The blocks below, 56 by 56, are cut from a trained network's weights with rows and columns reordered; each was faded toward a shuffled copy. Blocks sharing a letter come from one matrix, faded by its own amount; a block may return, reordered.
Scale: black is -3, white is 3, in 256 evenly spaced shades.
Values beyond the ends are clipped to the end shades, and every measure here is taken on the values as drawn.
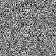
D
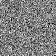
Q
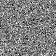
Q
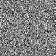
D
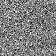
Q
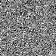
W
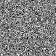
W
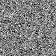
W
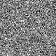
W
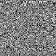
D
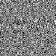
D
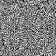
D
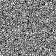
W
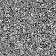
W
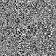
D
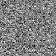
D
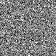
W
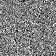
W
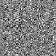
D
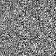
D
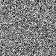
Q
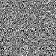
D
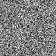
Q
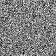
Q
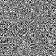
D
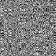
D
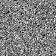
W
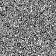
Q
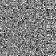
D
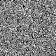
Q
